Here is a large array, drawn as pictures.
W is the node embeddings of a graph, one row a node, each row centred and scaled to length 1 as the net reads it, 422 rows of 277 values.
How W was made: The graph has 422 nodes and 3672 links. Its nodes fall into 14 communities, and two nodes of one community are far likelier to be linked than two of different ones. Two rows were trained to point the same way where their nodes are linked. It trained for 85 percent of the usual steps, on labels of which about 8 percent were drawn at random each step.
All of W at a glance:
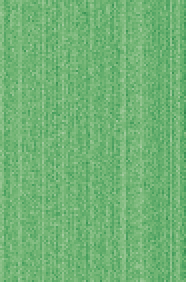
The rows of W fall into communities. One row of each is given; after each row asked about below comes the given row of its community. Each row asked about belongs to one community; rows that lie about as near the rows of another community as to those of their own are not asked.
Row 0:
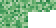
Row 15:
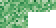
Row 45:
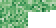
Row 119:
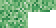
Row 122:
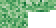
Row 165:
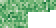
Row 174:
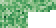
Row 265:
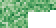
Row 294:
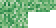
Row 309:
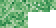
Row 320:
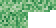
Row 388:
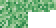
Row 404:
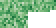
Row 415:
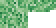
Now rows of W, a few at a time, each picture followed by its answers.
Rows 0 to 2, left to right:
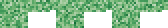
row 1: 265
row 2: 320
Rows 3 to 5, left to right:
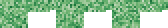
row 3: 404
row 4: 122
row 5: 174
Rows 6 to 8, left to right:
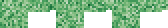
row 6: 265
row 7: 45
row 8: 119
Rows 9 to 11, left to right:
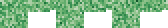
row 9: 415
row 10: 265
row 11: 294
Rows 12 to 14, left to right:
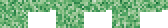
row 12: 415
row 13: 15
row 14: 415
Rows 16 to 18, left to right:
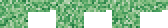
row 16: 309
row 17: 404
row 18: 15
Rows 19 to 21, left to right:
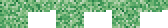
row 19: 15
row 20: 174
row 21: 174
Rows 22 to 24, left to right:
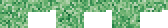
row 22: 15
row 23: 404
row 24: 404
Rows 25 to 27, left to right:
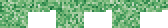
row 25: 0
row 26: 294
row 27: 119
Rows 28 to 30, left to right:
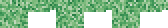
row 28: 265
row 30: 294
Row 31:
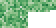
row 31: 174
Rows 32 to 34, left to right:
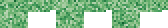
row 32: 122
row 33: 265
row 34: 294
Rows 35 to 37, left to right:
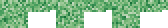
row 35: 174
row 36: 265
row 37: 119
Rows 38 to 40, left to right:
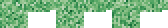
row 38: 309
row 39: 174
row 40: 265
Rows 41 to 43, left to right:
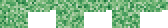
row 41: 0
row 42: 388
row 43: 15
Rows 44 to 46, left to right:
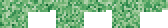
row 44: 174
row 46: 119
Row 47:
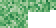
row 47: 309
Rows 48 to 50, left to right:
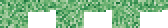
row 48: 388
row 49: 45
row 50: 122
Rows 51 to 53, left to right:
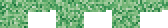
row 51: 265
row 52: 415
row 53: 404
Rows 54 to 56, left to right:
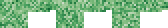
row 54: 309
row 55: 415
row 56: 388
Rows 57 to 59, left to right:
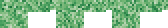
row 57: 309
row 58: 294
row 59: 309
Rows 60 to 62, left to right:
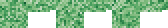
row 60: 415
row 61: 265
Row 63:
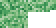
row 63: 415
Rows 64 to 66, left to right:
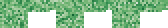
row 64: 294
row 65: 119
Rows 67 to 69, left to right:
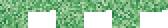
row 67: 0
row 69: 174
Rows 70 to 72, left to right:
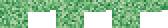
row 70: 165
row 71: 15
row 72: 165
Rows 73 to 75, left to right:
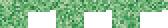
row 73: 174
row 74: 320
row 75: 388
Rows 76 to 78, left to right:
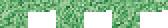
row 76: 320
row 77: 404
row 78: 45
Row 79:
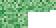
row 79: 45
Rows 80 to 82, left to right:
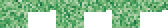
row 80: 309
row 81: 0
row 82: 122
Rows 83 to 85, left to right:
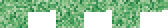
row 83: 404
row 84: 294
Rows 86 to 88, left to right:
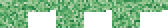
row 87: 45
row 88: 320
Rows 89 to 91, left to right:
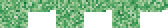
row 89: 0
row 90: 0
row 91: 122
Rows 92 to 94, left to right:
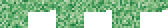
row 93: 119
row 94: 415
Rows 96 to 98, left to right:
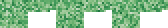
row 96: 265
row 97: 122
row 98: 388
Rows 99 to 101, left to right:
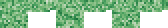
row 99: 45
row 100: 309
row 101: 0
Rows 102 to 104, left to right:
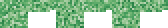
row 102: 415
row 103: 265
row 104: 165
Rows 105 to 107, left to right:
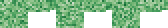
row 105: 265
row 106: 0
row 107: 165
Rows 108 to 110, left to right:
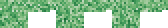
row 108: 45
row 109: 119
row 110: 294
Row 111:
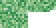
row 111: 15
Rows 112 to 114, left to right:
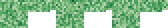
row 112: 45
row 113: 320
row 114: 309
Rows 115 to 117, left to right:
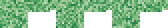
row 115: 388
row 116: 0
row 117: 309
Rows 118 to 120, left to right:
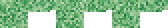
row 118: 0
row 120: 15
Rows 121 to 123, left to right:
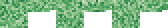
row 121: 165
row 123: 415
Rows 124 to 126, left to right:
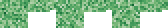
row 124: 294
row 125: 0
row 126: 265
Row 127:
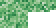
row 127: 320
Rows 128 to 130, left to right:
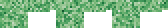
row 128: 309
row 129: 174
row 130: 265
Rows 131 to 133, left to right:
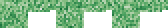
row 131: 404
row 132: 122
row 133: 45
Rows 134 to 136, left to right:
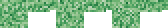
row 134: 15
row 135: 404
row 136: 0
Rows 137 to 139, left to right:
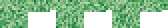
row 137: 119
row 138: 320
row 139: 404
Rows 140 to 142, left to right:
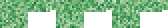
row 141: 388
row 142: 404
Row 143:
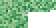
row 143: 388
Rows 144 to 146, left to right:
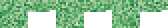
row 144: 45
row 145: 165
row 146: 122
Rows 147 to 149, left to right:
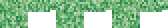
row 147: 415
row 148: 15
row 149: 415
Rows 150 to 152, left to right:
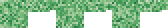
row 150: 15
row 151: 415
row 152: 122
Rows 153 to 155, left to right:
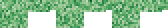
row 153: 320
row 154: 174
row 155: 0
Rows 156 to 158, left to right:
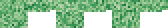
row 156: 45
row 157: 320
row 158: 320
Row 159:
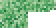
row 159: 294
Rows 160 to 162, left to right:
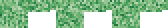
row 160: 265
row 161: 45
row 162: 165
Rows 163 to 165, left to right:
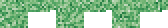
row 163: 119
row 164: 165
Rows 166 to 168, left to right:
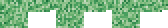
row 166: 415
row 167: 174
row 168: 404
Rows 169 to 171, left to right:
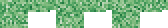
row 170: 165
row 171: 0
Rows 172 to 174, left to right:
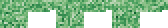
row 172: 45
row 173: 45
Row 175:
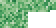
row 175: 415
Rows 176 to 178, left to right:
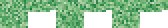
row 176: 0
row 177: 320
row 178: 388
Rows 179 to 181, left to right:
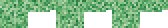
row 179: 320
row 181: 388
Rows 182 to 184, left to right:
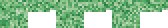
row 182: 309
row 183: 265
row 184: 265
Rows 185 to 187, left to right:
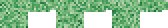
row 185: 0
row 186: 388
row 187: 174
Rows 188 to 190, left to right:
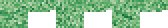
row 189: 15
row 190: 404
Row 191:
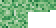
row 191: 265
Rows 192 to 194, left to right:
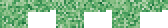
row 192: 174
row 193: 415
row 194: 309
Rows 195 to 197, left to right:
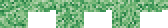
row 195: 122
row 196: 294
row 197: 320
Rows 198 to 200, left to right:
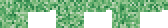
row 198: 294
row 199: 119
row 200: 388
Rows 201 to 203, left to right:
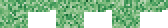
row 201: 15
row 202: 309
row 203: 174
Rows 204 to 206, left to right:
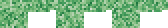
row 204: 309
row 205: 119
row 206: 0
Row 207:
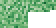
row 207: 404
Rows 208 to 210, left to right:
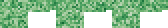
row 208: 265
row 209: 309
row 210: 265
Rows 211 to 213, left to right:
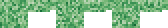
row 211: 15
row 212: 122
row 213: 122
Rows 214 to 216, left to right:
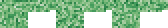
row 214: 320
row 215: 119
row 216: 122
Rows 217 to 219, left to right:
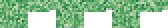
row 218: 388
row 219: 15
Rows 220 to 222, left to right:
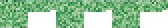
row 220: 119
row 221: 15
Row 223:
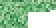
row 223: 404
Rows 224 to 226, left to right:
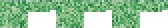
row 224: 122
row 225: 122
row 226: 174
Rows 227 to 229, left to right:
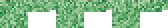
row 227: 415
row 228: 415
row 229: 309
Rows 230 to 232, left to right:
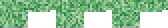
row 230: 388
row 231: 294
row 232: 0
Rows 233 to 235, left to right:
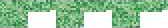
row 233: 320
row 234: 174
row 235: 165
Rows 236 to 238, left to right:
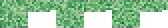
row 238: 45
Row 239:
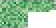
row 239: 0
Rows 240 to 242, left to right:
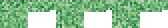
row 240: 122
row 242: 415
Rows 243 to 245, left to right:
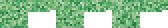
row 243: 119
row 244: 15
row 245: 404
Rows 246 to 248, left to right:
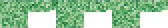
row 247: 0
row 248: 15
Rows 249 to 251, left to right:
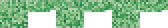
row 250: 122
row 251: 0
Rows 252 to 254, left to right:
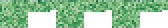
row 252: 174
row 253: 320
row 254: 45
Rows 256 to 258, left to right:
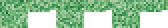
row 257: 122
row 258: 165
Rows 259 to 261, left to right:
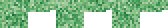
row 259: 294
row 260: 174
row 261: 294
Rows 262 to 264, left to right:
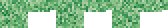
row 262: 415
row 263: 0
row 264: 404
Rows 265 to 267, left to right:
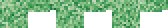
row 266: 15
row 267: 174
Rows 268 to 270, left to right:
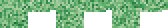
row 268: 320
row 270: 174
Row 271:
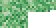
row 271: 174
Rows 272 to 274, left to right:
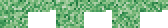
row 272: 119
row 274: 309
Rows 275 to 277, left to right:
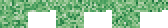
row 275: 45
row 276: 309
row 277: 0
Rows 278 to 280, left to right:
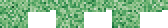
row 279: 388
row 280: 165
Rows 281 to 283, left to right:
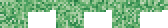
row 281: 294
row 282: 119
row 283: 122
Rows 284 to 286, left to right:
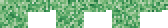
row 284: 404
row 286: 122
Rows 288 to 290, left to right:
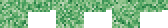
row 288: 122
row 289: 309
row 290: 320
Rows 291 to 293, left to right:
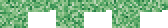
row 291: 415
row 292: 15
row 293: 165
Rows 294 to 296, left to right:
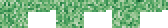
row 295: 15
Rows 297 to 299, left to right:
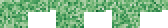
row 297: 388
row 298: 15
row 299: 294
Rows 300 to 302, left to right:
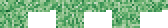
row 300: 415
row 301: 294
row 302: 309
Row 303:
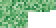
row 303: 45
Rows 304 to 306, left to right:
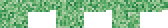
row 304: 320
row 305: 122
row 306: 388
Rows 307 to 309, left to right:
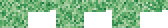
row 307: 309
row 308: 309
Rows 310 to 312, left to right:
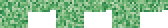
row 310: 119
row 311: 265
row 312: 119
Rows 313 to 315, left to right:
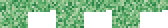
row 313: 122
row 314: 265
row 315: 45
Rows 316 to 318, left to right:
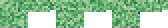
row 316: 15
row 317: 174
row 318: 119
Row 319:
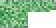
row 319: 165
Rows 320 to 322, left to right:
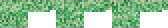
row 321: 15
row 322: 415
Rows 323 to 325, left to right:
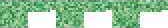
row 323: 265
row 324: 388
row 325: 122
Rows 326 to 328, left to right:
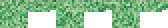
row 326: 265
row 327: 309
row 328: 415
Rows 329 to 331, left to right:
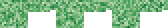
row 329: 320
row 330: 309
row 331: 45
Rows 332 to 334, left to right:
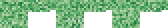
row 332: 388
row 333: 294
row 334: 122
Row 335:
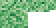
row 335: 404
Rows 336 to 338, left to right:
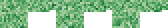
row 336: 122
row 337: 119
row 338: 309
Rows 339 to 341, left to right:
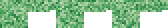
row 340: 265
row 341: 45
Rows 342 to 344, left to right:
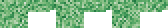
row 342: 265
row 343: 165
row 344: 0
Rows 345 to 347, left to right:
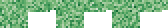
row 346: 415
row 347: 404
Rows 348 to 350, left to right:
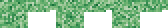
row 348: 15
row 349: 404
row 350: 119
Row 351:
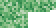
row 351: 15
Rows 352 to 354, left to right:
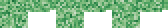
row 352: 388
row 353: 122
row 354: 388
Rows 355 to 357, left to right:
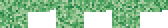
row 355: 15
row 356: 265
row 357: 174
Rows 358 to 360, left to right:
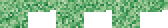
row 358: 320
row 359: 320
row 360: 15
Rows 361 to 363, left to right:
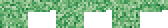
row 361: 165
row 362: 0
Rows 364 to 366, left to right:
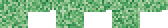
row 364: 119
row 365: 119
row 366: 122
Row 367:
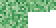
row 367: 119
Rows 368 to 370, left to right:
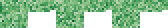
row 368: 415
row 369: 15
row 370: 0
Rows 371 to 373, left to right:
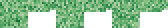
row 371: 174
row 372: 415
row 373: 294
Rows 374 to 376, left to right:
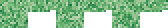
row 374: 119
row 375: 45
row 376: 404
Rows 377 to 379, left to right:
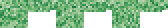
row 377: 174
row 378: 309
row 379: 174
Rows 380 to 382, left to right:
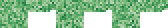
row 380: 122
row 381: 294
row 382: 119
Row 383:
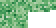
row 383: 415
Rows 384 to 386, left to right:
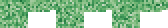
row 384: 294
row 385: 0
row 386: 15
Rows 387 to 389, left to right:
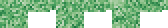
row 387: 265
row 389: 174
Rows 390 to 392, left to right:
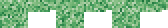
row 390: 45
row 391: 320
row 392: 404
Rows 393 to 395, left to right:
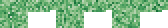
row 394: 122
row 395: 320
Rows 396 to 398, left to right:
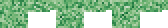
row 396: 45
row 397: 122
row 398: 15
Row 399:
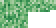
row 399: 294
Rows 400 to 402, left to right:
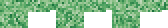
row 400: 404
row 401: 309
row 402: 122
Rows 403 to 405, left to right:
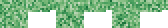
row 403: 0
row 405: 294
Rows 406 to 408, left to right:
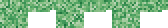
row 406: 294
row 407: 0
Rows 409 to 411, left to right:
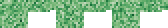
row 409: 45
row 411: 388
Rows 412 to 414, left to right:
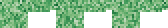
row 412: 309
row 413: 404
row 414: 388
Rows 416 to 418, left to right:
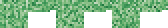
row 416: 404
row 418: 122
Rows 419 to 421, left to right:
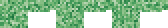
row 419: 15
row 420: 122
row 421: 415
